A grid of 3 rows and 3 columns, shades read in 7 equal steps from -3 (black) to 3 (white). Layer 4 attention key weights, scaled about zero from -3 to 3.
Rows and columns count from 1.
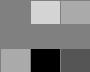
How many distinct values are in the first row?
3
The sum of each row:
3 0 -3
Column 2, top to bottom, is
2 0 -3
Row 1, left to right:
0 2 1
